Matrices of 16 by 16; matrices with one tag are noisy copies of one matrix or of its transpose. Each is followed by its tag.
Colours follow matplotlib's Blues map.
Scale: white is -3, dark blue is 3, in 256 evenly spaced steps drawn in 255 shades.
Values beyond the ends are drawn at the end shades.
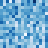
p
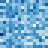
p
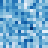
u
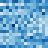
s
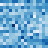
s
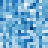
u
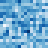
u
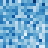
p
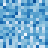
p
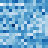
s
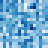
u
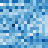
s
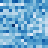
s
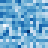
u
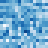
u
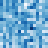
u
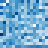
p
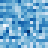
u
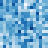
u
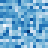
u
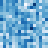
u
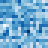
u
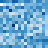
s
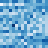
s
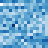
s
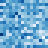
p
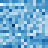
s
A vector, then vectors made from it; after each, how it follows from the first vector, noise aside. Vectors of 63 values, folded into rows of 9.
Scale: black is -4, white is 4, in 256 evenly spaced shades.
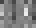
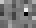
sign-scrambled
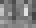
copied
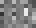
sign-scrambled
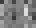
copied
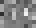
sign-scrambled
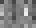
copied
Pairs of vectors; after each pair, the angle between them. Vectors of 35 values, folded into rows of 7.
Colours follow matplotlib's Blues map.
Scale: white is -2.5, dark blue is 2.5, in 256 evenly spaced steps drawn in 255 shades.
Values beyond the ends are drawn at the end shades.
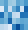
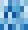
partly opposed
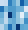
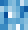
nearly opposite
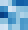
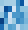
orthogonal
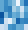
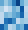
nearly opposite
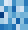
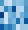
nearly parallel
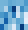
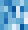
nearly parallel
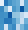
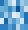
orthogonal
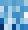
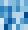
nearly opposite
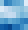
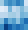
nearly parallel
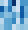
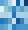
partly opposed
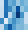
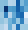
partly aligned
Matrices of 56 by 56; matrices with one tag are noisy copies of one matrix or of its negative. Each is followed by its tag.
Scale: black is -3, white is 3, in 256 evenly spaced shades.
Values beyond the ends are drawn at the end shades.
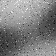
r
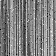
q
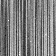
q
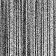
q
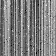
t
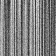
t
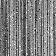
q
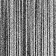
q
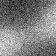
r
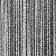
q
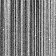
t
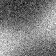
r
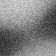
r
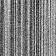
t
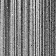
t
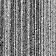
t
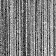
q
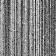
t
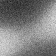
r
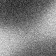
r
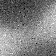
r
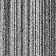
t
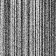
t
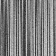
q
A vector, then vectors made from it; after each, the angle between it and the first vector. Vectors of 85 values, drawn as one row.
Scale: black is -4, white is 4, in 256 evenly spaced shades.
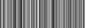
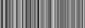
nearly opposite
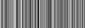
nearly opposite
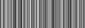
nearly parallel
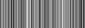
partly aligned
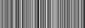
partly opposed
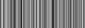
nearly parallel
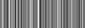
partly aligned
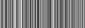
nearly opposite
